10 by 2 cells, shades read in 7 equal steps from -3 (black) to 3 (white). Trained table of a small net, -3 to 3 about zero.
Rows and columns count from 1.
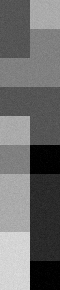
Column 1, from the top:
-1 -1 0 -1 1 0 1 1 2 2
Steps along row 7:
down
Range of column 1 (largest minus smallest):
3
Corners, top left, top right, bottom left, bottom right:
-1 1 2 -3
